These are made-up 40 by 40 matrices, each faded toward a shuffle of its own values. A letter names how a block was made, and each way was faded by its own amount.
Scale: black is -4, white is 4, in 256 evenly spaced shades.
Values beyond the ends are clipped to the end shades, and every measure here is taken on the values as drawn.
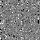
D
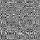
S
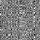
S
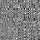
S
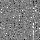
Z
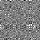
S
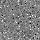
D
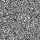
Z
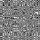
S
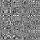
S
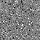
D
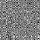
S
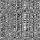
S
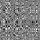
S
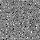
Z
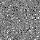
D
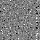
D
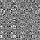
S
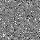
D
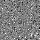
Z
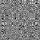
S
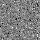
Z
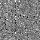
Z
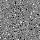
Z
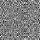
S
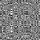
S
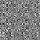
S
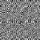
S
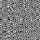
S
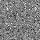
Z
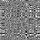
S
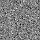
Z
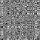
S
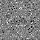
D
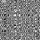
S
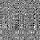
S
